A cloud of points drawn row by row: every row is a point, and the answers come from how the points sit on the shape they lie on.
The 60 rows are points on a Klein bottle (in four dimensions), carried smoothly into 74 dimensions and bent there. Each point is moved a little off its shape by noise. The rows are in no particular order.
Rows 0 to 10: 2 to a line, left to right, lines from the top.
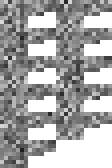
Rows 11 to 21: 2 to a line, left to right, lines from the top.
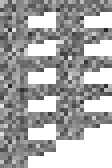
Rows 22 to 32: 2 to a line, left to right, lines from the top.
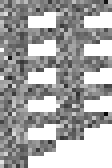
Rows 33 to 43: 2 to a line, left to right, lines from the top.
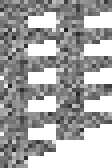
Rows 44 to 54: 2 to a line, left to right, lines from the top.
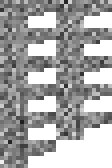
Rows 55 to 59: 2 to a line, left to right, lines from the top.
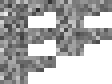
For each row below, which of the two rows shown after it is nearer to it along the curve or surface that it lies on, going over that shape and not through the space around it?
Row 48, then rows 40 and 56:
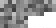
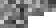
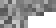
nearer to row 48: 56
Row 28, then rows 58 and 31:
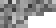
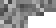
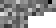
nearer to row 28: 58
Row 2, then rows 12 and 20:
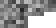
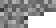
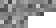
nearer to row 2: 12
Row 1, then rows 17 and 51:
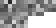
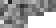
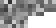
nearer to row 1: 51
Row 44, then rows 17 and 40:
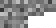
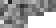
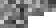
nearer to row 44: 40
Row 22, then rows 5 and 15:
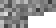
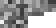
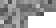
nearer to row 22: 5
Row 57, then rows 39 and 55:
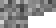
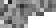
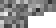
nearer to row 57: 55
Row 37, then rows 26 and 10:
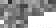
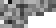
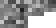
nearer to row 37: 26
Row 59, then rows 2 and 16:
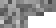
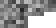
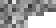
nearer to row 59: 16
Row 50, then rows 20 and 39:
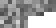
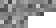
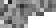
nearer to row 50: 20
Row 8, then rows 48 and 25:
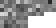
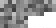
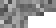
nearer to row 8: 48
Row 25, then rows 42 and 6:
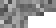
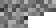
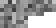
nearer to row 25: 6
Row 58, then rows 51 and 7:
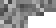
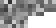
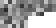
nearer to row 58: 51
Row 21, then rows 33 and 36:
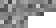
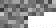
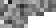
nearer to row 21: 36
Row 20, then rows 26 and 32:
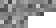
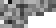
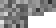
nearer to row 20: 26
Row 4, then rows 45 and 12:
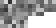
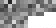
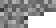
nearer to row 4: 45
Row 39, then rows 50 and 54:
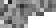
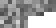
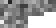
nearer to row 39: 54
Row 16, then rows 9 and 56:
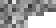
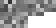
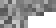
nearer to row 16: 56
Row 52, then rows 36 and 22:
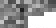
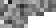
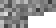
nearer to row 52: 22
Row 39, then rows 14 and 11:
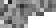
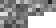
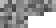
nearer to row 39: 11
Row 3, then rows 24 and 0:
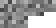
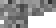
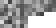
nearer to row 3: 0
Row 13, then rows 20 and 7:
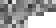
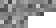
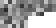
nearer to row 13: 7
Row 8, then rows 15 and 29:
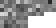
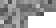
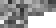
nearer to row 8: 29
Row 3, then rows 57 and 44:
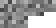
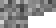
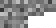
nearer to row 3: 44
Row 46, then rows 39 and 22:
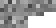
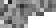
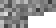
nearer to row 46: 39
